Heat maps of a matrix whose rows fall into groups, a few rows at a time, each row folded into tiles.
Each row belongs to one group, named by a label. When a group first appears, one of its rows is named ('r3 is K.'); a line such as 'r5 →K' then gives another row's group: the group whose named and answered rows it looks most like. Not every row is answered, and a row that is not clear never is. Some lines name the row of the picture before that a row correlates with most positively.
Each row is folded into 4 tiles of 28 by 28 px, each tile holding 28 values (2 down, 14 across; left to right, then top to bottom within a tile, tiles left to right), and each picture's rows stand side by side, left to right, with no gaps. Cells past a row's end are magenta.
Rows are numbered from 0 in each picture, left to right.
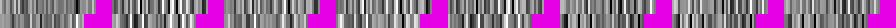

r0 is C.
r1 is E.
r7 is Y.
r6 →Y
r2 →E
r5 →Y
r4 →E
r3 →E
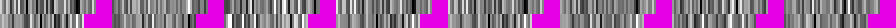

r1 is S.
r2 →E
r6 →E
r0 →C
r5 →C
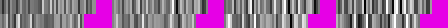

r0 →E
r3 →E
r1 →E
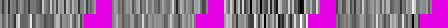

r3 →S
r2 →C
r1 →E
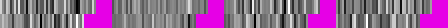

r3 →E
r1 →S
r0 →C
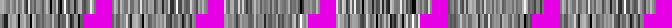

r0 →Y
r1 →Y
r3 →C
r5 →Y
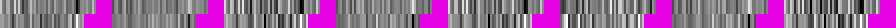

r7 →C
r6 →S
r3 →S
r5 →E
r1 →S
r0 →C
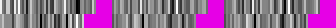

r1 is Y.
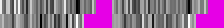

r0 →C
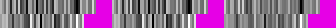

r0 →C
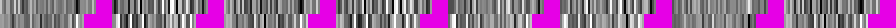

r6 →S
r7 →C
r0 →C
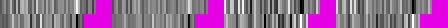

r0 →S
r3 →C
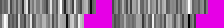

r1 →S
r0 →E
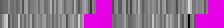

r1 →S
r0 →E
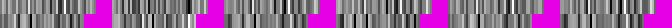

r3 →Y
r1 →C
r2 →Y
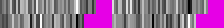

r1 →C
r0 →S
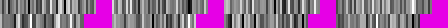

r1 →C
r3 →S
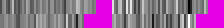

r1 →C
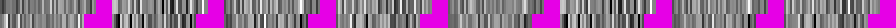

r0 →E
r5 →Y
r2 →S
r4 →S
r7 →Y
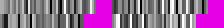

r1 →E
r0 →Y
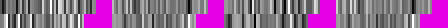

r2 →Y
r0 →E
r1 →C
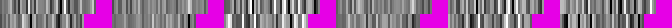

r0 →Y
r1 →S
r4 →E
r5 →Y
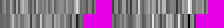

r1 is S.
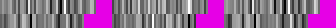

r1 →S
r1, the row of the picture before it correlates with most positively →1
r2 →Y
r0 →Y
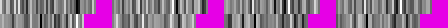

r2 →Y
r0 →C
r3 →Y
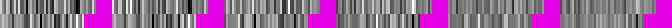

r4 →E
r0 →C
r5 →S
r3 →S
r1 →C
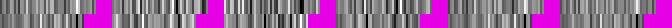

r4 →S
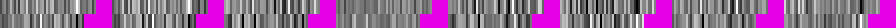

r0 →S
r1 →S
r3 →E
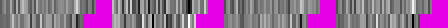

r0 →S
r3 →S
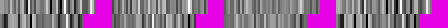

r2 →S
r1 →S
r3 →Y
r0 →Y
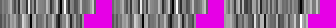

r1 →Y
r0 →Y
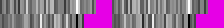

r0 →S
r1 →S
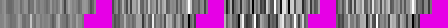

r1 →S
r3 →S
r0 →E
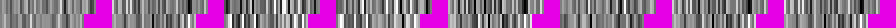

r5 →Y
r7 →C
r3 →E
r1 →C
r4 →C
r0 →E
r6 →C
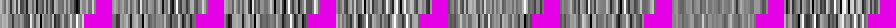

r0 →C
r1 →Y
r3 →E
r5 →Y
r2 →Y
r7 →E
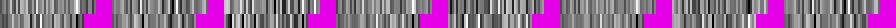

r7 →Y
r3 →S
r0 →S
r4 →E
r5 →S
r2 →Y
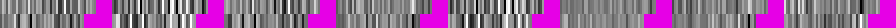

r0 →Y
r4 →E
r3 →S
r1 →E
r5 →E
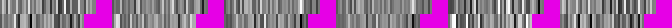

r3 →S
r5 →Y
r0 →Y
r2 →S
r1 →E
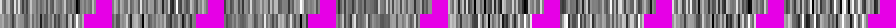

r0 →C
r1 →Y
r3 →E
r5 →E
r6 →C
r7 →E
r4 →C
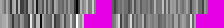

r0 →C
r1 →E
